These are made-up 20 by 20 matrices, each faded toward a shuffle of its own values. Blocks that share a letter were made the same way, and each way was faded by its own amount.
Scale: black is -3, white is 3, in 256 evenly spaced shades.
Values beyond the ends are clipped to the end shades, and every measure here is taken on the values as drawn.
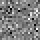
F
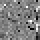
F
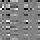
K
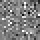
F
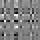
K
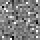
F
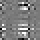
K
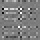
K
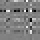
K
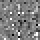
F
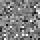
F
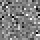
F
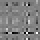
K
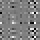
K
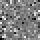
F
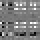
K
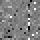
F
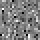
F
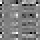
K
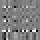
K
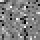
F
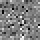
F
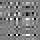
K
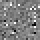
F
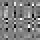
K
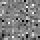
F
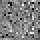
F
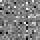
F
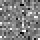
F
